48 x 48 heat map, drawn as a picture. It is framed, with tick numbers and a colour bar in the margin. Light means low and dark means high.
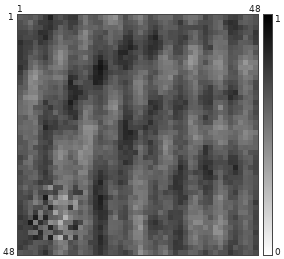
There is no overall slope. Streaks run downward. Upright stripes repeat 9 times across the table. The histogram is bell-shaped. The bottom left is the roughest part. An odd patch, rougher than its surroundings, sits in the bottom left. Concentric rings centre on the bottom right.
